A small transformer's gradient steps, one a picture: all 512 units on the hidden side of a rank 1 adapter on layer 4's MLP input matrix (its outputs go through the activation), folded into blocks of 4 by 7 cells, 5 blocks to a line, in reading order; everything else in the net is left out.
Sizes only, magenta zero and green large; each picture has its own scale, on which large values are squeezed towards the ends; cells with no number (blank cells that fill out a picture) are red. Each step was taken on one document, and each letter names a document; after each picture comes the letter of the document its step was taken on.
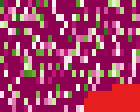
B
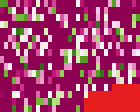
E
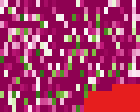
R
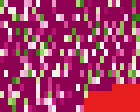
R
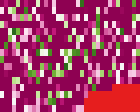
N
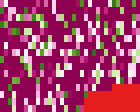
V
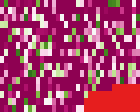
V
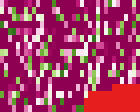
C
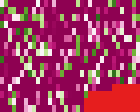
V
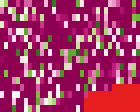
E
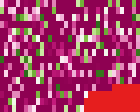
B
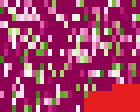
E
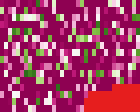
B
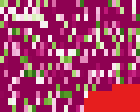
B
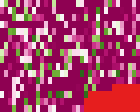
N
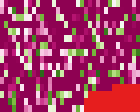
R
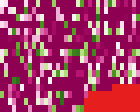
C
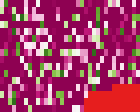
R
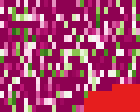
R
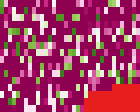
V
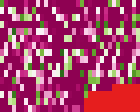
R
